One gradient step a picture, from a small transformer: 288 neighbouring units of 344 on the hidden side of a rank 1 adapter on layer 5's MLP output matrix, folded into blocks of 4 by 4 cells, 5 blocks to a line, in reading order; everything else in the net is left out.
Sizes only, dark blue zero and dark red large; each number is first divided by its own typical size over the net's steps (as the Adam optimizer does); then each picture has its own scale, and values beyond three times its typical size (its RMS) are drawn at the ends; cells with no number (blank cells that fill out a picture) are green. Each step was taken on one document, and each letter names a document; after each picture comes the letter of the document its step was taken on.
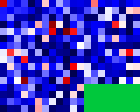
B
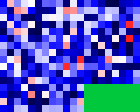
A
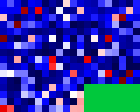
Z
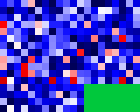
A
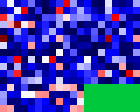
Z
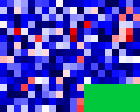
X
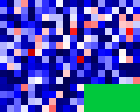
X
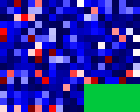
Z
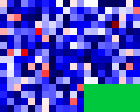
B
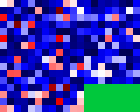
Z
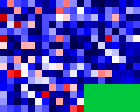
A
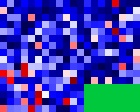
A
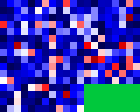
B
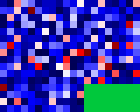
X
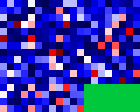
Z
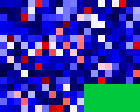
X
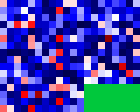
A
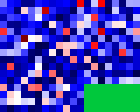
X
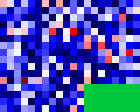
B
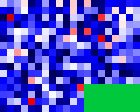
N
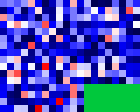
A
